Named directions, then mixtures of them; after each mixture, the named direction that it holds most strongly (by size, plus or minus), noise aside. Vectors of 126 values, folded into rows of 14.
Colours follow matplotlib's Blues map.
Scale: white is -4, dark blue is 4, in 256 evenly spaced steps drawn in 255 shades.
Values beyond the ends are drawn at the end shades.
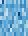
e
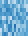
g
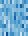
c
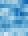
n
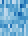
e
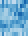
n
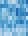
n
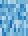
g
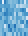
g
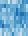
n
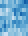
n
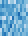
g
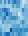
n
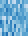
g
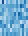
e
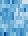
n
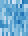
c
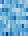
c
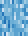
c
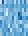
e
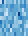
e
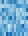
g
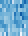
c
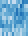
n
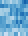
n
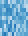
g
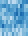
n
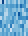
e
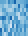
g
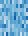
c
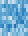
g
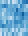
n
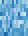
e
